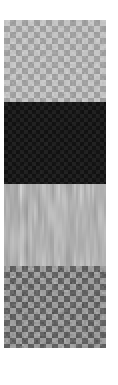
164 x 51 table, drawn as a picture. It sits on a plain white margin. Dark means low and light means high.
The table splits into 4 rows of 1 panel. Panel 1,1: high, checkered. Panel 2,1: very low, checkered, faint in contrast. Panel 3,1: high, streaked downward, faint in contrast. Panel 4,1: middling, checkered, strong in contrast.
